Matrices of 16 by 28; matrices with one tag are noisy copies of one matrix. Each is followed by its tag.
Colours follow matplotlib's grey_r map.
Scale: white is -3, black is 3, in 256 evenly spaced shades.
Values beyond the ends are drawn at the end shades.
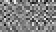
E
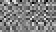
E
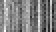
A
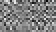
E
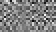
E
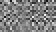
E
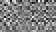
E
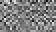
E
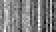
A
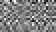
E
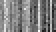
A
